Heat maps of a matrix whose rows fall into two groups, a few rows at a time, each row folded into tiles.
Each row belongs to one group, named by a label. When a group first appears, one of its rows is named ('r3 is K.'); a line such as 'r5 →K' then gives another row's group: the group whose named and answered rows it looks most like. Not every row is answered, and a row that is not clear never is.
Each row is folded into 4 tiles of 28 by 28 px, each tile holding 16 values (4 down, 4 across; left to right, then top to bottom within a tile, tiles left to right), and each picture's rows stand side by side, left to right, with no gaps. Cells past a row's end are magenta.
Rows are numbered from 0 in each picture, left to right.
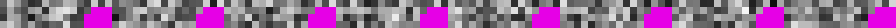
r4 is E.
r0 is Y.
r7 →Y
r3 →E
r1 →Y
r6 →Y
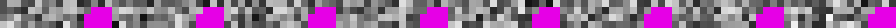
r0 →Y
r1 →E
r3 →Y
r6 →E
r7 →E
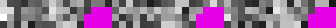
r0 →E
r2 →E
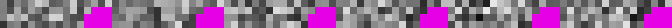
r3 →Y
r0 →Y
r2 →E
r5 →Y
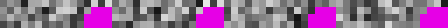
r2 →Y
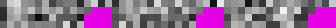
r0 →Y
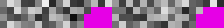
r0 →Y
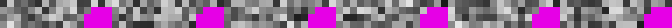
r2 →Y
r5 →E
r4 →E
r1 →E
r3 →E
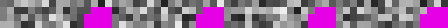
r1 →Y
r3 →E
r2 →E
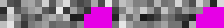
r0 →Y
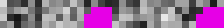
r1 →Y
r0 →E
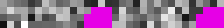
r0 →E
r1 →Y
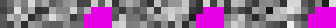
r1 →Y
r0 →Y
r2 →Y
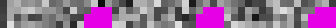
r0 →Y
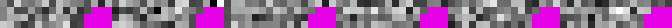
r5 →E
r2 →Y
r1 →Y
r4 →Y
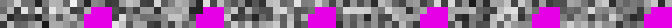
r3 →E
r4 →E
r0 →E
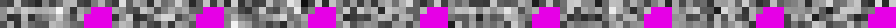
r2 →Y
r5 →E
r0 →E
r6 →E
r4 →E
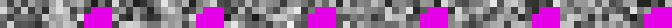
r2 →Y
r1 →E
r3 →Y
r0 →E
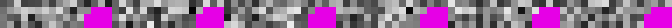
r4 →E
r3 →E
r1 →Y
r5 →Y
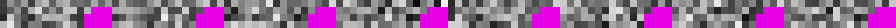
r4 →Y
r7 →Y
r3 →Y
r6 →Y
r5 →E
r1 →Y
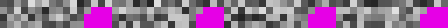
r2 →E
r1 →E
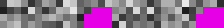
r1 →E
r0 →Y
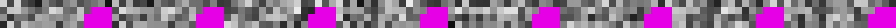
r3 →E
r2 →Y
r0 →E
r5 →Y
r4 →E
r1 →E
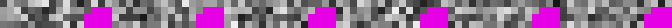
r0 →Y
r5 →Y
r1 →E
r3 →Y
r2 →E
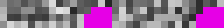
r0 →E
